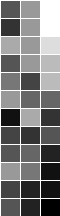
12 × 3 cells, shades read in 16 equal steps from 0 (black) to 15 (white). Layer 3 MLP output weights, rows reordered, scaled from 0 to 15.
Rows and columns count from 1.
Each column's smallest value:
1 2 0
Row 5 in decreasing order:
11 7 4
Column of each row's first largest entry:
3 3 3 3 3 1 2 3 2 1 1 1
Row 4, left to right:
5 9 11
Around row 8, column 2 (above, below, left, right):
10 6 4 5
